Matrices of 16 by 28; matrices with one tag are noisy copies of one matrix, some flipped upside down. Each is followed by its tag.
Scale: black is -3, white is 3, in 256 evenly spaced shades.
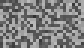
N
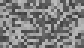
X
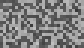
N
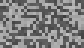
X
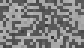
X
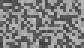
N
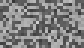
X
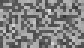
N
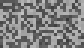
N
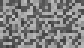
N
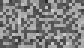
N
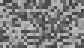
X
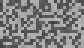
N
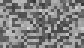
X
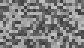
X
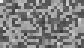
X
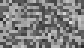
X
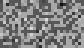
N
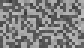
N
